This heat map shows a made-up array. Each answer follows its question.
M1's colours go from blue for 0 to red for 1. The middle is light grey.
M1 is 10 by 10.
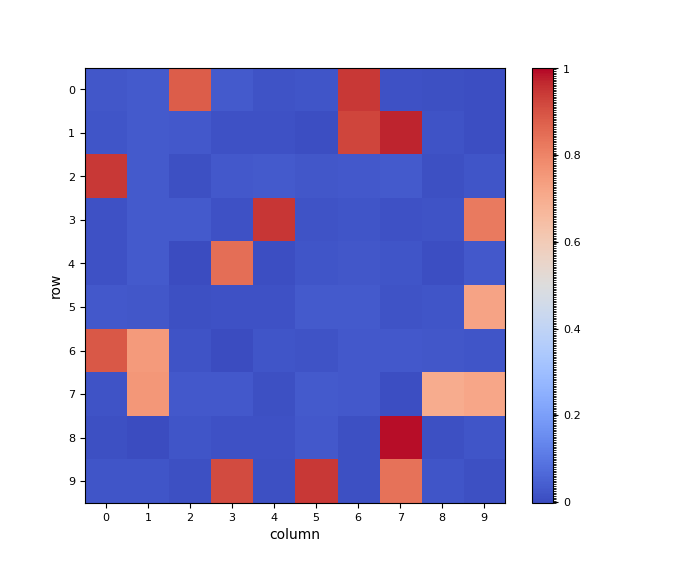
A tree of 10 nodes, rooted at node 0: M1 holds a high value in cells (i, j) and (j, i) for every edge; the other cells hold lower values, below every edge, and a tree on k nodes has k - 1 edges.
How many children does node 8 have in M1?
0
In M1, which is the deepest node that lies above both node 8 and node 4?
7
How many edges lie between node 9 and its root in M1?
4
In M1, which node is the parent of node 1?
6
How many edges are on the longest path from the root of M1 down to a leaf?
6
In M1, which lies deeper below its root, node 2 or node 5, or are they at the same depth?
node 5
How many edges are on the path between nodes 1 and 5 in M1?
3
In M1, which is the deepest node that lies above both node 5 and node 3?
9
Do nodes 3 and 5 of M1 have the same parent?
yes
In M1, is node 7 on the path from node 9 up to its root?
yes
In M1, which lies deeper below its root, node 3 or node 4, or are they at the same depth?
node 4
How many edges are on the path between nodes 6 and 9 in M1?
3
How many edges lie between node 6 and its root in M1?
1
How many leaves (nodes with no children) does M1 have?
4
